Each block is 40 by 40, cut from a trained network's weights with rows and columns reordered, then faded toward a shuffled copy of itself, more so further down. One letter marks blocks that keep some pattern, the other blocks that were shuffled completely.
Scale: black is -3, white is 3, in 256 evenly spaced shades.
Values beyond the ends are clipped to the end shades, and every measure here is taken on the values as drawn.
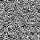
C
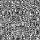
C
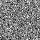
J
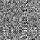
C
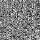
C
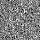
C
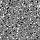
J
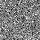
J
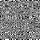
C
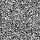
J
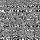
C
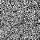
C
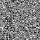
C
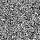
J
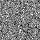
J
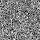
J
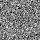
J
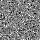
J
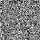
C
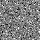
J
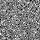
J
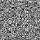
C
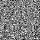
C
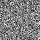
J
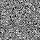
J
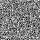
J
